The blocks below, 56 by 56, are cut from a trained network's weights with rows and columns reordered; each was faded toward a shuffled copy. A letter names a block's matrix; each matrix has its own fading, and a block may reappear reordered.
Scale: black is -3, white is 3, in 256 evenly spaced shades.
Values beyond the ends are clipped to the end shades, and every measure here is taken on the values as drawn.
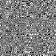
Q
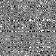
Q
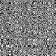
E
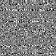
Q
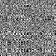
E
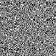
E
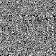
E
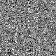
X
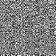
E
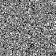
X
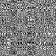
E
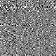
Q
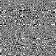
Q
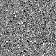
X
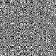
E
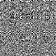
E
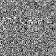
E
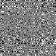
Q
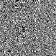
X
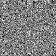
X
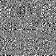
Q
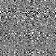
Q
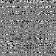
Q
